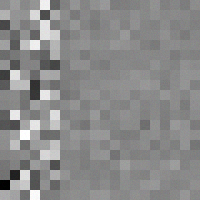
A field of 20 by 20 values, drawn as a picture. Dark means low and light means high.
There are no regular stripes. The right part is calmer, past a seam about 30% of the way across. No overall slope runs across the table.
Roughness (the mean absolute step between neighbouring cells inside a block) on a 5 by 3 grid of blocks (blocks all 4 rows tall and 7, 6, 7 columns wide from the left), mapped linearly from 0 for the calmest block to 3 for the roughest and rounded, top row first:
2 0 0
2 0 0
2 0 0
2 0 0
3 0 0
